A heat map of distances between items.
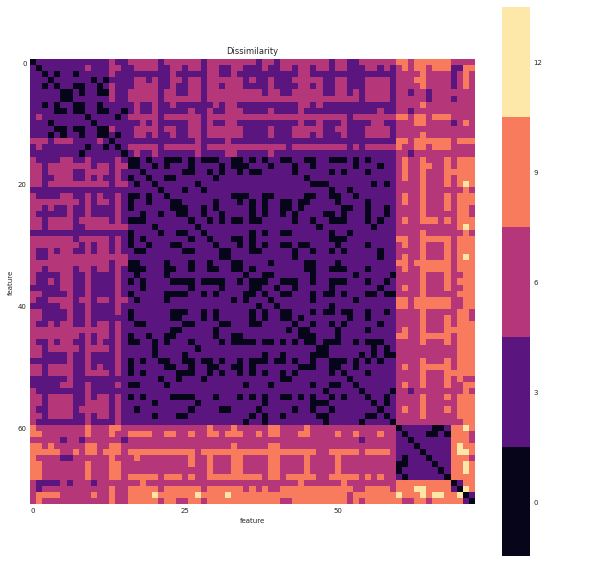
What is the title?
Dissimilarity
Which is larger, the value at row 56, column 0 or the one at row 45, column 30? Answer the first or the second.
the first
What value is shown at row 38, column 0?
6
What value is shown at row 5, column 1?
3
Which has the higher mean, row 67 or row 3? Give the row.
67
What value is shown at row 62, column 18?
6
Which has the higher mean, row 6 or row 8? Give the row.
6
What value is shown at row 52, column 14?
3
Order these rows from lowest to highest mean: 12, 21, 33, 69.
21, 33, 12, 69
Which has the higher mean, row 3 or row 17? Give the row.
3
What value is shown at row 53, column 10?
3
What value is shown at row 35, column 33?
3
